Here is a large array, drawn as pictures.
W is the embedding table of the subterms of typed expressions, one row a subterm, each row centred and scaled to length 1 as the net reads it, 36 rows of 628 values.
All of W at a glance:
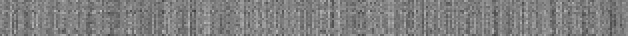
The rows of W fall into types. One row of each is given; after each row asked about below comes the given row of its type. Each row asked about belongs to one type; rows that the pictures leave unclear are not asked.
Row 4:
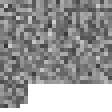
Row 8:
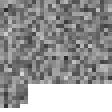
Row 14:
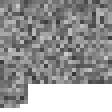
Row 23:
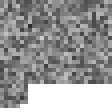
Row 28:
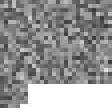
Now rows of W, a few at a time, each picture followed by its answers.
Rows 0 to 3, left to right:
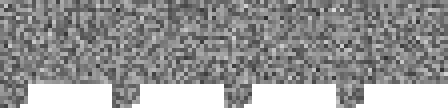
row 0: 4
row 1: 14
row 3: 8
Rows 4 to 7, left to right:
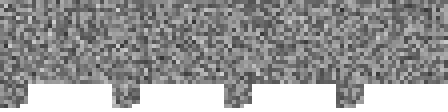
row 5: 8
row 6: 23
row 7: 14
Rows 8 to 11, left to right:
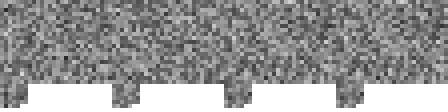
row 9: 23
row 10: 28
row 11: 28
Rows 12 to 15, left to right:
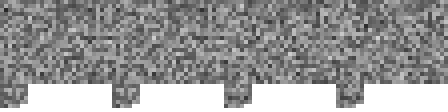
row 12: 14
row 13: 14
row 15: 23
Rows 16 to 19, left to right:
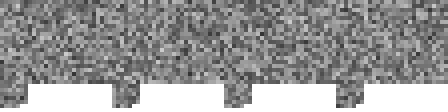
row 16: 14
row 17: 4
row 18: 23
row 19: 28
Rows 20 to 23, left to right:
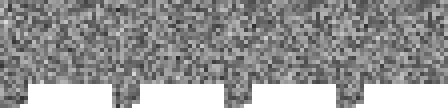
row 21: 8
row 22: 23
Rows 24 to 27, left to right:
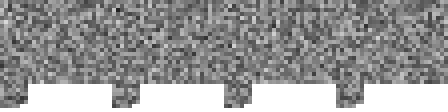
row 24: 23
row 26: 4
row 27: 23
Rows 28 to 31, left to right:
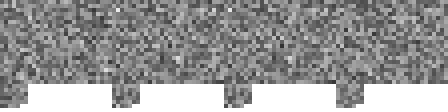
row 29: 28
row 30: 28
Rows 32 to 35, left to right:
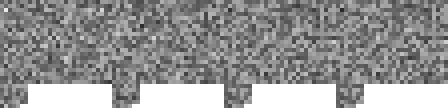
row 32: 28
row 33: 23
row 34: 14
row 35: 14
